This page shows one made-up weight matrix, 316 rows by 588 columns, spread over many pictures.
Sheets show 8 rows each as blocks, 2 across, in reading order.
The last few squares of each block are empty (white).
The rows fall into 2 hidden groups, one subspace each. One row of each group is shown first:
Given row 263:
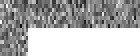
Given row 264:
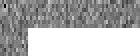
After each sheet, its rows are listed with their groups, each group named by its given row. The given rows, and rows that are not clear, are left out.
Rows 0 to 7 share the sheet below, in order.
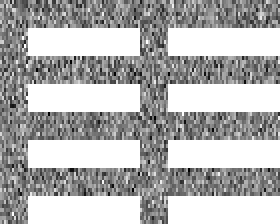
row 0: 263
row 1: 264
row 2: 264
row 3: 263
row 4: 264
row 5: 264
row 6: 263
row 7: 264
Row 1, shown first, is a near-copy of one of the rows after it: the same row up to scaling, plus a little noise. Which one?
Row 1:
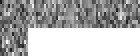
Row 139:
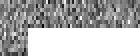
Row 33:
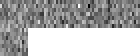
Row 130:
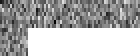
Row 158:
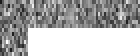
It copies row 158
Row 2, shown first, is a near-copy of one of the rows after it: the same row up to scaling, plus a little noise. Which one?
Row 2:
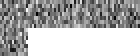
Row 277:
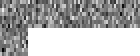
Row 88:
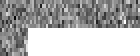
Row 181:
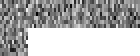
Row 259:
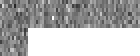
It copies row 181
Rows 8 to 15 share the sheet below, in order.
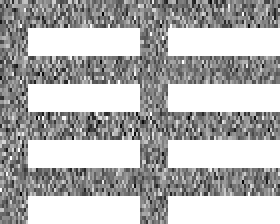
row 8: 263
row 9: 263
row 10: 263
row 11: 264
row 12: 264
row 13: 264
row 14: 263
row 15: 263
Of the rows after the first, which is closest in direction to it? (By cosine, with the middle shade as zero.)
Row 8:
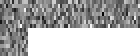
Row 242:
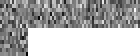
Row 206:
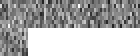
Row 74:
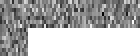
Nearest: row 74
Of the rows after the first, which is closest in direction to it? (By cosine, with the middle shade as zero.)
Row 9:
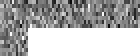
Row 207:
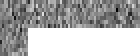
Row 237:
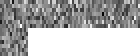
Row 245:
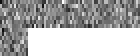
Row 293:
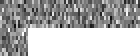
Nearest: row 293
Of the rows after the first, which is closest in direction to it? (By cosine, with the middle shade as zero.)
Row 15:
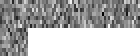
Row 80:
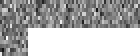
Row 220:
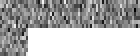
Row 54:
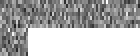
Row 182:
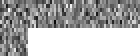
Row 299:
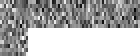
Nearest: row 220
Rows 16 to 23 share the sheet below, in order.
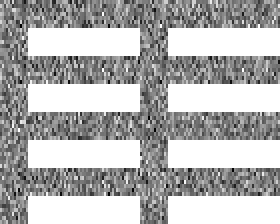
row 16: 263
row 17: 263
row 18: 263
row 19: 263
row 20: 264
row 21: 264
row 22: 263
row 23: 264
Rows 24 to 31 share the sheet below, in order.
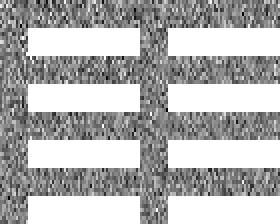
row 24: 263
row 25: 263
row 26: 264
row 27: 263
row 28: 263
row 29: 263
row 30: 263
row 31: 263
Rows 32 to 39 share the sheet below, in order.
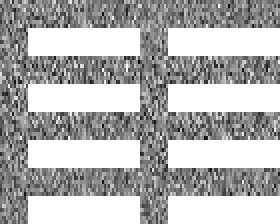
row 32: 263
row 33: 264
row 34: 263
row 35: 263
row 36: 263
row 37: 263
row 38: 263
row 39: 263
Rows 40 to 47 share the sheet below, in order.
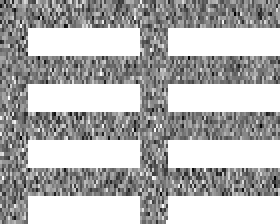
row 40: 263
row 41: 264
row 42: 263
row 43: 264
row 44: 263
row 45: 264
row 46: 264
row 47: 263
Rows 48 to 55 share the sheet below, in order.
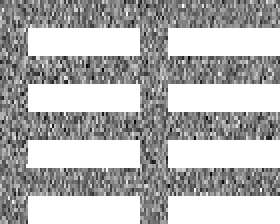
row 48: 263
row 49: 264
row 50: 263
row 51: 264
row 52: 263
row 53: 264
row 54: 263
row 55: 264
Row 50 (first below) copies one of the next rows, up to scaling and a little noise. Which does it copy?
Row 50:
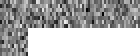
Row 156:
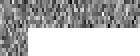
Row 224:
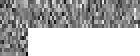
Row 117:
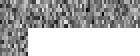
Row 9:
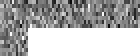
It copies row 117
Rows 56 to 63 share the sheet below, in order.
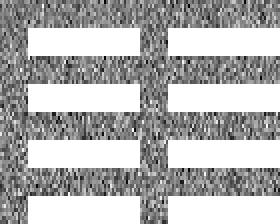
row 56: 264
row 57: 264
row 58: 264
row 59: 264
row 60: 263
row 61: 263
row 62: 263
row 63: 264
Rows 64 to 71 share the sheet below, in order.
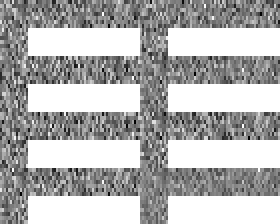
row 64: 263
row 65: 264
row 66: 263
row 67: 263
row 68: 263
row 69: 263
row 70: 263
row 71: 263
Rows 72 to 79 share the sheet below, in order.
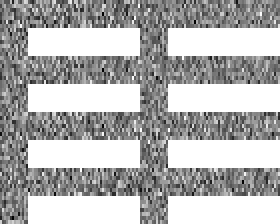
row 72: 263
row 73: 264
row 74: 263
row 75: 263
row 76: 263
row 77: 263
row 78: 264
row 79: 263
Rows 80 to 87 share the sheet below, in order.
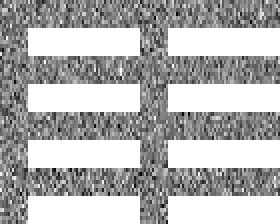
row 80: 264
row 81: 264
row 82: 264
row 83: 263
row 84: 264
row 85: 264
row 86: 263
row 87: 263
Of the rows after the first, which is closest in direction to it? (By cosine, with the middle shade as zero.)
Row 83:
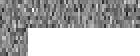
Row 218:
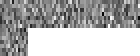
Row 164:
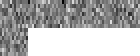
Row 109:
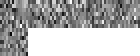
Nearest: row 218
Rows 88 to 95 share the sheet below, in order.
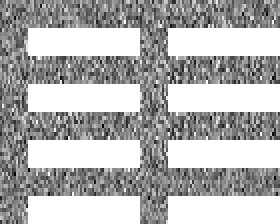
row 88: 264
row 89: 263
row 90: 264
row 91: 264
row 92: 263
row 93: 264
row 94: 264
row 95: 263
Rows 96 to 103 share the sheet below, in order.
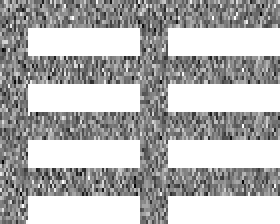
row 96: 264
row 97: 264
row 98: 263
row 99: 263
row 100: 264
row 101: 263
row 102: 263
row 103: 263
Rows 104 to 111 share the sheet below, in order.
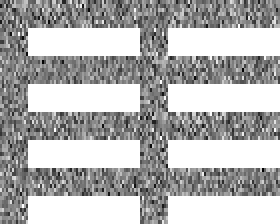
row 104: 263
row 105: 264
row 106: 264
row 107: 263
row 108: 263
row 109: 263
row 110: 263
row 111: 264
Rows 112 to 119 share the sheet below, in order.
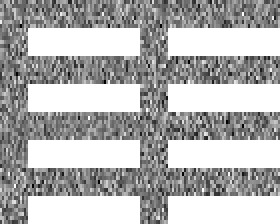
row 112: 263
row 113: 263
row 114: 263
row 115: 264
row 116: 264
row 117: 263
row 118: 264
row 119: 264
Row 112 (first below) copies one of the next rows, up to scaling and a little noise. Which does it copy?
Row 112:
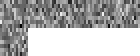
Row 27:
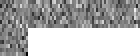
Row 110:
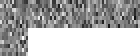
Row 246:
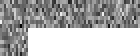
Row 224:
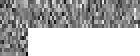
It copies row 246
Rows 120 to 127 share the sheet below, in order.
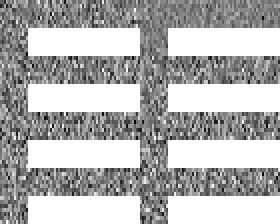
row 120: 263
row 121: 264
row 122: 263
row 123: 263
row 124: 263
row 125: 263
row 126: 264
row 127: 264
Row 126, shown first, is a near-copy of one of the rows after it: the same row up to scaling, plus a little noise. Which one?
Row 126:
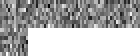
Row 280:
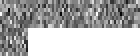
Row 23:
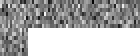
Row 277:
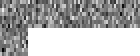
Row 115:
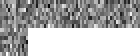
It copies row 115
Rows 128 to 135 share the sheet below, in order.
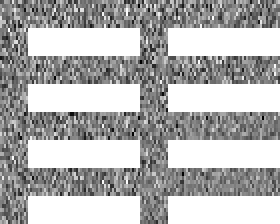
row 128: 263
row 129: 264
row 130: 264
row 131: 263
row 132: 263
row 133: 264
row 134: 263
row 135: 264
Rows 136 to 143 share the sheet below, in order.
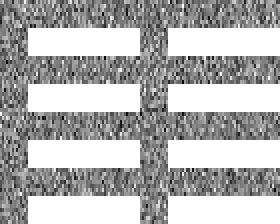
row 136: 263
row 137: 264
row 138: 264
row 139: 264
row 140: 264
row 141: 264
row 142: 263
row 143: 264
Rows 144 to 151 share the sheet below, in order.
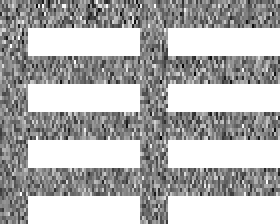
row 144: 264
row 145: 264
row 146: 263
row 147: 263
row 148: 263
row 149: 263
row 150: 263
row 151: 263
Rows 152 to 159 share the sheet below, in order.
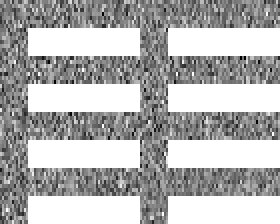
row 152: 263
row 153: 263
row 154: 264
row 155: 264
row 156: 263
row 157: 264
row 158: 264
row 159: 264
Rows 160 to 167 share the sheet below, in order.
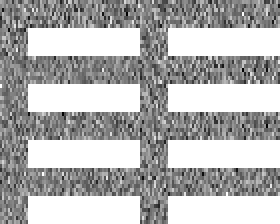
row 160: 263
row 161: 263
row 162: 263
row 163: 263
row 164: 264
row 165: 263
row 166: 264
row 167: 264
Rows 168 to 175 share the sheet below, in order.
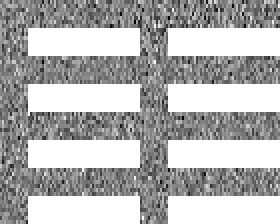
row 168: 264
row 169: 263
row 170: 264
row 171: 264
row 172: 264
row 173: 264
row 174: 263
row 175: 264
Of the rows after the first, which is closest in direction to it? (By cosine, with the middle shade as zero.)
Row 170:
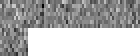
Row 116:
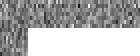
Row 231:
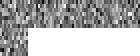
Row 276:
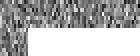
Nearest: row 231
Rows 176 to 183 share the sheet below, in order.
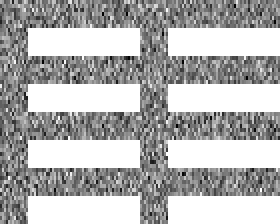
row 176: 263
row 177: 264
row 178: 264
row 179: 264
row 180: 263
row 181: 264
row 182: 264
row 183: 264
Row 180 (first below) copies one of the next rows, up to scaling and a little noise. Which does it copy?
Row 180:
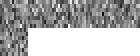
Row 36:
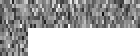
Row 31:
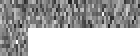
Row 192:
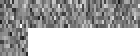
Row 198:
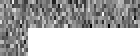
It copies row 36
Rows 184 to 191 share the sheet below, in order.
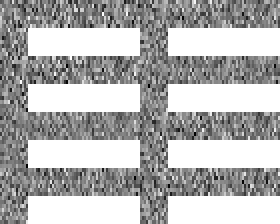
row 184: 263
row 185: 263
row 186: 263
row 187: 263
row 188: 263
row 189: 263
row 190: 263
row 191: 263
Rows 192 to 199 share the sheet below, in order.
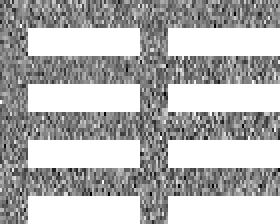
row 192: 263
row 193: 264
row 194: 263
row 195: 264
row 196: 264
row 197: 263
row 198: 263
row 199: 264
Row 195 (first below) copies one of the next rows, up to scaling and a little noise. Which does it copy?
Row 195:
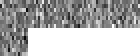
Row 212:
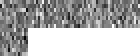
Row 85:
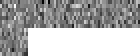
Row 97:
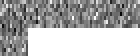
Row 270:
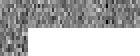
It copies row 212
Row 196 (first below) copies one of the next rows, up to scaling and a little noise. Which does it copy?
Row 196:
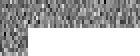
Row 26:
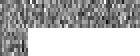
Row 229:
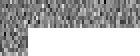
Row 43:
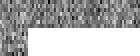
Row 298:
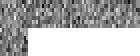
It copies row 229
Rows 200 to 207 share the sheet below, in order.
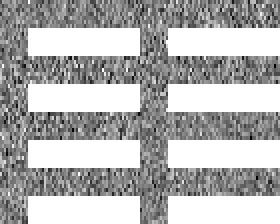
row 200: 264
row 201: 264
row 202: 263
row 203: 263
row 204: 264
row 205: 264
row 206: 264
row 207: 264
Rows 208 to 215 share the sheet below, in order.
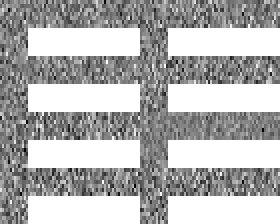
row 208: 264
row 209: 263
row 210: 263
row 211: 264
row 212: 264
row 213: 264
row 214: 263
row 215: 263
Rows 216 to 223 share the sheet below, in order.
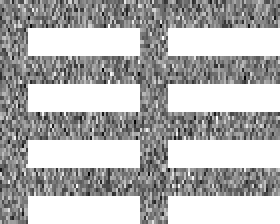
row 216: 263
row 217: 263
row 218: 263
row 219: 263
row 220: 263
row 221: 264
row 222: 264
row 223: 264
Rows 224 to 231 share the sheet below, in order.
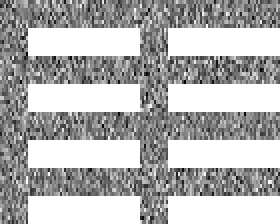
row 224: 263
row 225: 264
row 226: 263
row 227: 264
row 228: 263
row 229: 264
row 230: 264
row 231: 264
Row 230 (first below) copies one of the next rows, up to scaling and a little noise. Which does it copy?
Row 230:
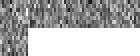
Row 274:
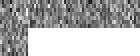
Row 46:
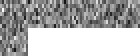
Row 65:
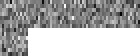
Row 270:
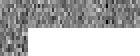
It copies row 274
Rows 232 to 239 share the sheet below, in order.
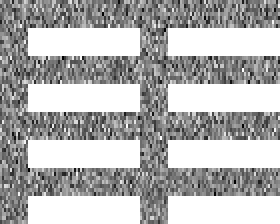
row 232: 263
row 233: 263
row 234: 264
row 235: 263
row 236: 263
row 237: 263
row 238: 264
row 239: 264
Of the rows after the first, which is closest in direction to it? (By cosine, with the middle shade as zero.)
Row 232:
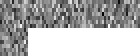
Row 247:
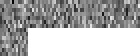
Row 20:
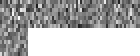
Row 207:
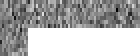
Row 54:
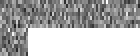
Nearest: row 247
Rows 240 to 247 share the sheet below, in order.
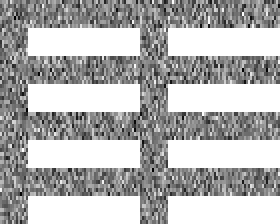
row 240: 264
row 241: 263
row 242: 263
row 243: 263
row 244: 263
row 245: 264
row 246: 263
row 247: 263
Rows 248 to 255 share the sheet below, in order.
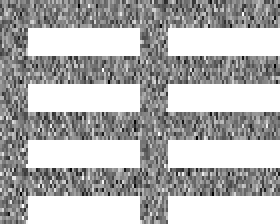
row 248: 264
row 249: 263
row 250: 263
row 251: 263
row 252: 263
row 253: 263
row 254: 263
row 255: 264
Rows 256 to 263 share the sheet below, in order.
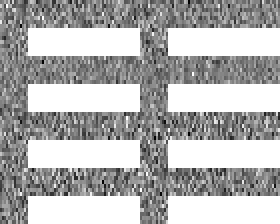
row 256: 263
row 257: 264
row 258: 264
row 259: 264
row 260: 263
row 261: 263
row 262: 263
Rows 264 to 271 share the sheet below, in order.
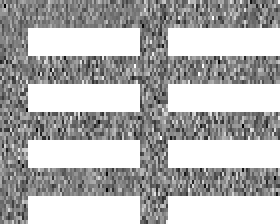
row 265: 264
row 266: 263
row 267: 264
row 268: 264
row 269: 263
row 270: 264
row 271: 263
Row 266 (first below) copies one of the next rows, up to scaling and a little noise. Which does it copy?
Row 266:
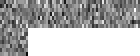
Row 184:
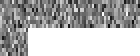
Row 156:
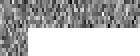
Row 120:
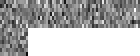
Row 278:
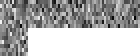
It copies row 120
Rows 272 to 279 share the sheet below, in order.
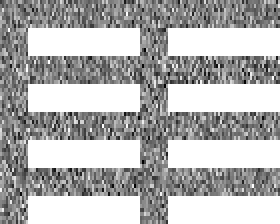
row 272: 263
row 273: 263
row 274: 264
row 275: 263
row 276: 263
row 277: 264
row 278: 263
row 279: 263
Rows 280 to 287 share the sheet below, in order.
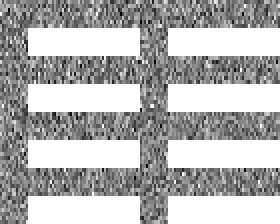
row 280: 264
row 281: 263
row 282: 264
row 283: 264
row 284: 263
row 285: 264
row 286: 263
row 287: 264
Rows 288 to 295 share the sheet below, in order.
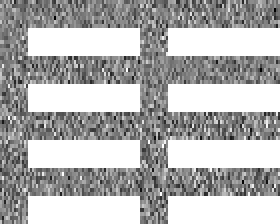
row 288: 263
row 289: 263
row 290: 263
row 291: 264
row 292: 264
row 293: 263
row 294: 264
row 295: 263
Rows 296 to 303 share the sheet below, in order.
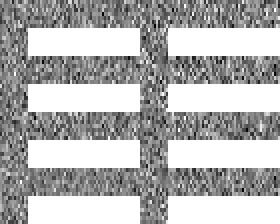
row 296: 263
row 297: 263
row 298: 264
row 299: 263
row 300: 263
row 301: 264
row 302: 264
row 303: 263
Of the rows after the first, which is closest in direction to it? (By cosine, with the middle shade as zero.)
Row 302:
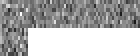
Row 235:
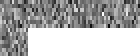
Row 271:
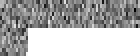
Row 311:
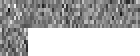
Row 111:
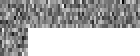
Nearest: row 311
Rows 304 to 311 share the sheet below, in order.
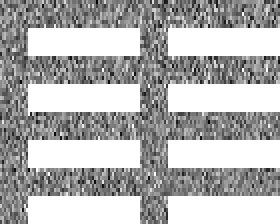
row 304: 264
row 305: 263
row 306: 263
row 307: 263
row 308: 264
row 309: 264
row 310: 264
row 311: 264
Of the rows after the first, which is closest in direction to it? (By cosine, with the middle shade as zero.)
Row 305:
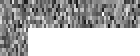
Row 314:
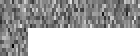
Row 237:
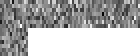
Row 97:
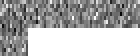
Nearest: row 97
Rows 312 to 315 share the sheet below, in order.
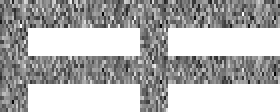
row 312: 263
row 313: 263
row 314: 263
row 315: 263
